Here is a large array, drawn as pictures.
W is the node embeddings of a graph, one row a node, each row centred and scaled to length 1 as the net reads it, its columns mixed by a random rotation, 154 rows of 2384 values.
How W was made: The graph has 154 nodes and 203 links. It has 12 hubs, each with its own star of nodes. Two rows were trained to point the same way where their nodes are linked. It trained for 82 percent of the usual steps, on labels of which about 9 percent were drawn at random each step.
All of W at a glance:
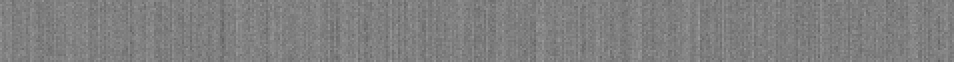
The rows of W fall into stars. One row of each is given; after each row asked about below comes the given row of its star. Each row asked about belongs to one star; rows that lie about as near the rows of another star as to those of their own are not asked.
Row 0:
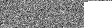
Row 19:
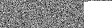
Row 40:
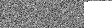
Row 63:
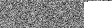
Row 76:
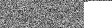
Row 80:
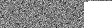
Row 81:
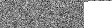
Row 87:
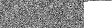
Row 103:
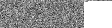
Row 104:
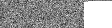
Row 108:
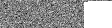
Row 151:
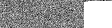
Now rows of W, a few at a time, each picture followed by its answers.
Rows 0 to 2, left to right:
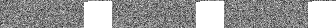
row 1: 0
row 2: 76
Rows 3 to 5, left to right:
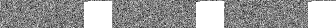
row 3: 19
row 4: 76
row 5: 108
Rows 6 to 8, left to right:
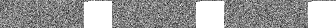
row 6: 0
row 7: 104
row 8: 87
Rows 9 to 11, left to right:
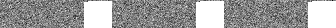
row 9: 63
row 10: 63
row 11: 63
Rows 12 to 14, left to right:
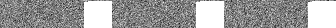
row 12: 40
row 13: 63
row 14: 19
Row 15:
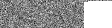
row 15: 0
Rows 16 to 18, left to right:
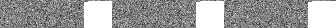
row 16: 87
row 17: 80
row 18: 87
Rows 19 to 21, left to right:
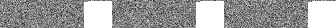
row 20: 81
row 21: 40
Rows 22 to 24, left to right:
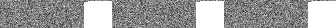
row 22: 81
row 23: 81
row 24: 103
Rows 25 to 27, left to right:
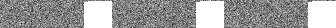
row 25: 76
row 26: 40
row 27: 63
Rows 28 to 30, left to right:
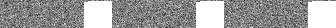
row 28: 151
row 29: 81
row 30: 0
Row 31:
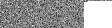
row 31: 87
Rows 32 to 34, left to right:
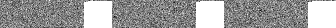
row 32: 103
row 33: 80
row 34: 40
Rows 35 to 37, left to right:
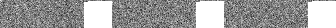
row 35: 87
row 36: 76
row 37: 0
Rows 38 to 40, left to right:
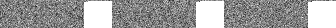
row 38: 19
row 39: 0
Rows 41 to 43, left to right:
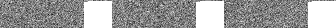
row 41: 103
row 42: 63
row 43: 104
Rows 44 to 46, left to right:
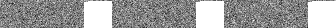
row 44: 103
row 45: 104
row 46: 104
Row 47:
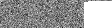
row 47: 87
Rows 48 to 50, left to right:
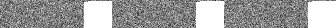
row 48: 19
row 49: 81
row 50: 87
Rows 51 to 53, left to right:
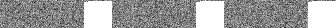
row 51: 0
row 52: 0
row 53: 80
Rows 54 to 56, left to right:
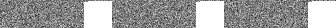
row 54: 151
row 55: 80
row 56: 76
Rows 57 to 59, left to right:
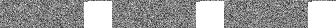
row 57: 87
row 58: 76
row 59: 63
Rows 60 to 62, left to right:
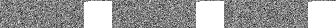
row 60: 19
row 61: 108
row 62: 63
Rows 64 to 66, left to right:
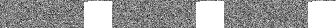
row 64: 40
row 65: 76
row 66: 40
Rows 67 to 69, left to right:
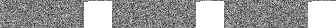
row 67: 81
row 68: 19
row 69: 40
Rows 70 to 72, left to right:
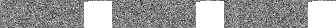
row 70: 151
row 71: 81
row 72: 63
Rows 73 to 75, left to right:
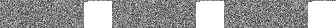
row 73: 108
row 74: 40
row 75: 19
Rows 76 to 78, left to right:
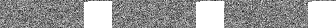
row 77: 151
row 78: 108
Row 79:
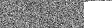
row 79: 76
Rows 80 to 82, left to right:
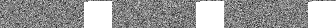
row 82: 108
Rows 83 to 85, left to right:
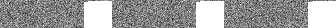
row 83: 108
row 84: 80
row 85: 151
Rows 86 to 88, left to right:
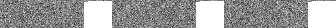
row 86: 103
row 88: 104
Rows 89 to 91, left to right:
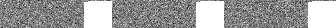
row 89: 81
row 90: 80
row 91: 76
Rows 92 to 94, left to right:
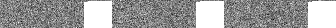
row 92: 19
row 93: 87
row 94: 151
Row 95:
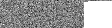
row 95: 87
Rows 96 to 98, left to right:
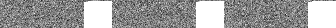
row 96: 151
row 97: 151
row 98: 108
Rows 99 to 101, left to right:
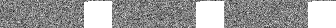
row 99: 80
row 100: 151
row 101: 103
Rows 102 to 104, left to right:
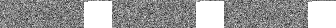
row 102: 40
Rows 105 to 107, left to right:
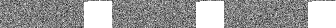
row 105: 87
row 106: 104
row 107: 40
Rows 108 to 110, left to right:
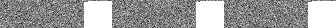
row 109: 76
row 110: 104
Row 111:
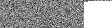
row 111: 76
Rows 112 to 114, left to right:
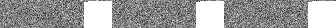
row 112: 40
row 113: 0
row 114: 87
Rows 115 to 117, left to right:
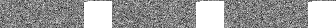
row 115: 103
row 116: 108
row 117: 151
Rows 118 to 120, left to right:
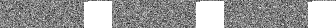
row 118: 63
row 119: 63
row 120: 87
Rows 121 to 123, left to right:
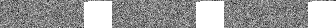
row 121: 104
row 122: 104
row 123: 103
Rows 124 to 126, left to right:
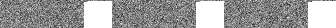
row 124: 87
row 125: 108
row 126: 63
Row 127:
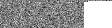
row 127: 0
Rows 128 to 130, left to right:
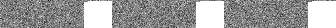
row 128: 108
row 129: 0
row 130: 19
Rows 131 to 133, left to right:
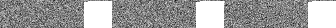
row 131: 40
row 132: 81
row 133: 108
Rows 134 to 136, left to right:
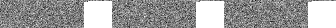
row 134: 0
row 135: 63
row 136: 108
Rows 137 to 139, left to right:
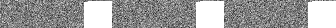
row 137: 108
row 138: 19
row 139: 19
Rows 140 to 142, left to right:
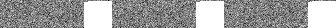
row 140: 63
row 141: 40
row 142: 151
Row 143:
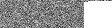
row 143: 81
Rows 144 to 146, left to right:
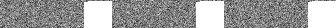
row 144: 151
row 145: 104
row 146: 19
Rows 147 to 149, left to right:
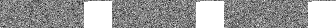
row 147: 76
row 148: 80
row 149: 40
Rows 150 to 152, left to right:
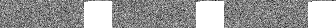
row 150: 40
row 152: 80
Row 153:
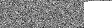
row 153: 104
